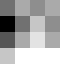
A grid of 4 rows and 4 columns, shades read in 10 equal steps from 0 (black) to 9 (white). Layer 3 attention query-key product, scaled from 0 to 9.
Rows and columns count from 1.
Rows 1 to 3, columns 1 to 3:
4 6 5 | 0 4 7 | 3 6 8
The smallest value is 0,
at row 2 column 1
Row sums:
21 16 23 34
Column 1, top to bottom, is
4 0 3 7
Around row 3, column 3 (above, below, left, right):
7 9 6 6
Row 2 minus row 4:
-7 -5 -2 -4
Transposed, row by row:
4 0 3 7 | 6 4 6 9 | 5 7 8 9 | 6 5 6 9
